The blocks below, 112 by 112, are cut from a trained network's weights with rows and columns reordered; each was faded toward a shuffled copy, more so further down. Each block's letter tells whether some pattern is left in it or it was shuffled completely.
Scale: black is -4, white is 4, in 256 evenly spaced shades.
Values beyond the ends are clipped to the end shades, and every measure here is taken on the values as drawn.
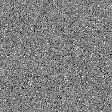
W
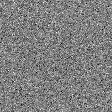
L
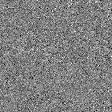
W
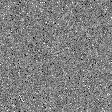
L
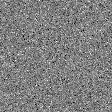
L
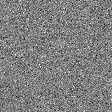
L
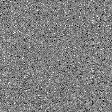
W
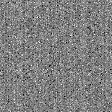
W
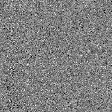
W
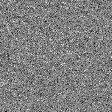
W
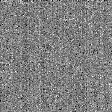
W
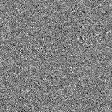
W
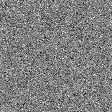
L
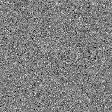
W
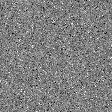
L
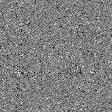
W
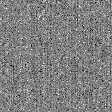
W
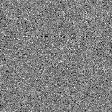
W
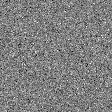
L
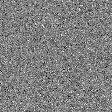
W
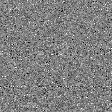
W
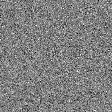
W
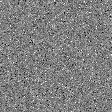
L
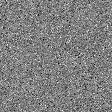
L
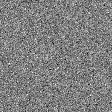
L
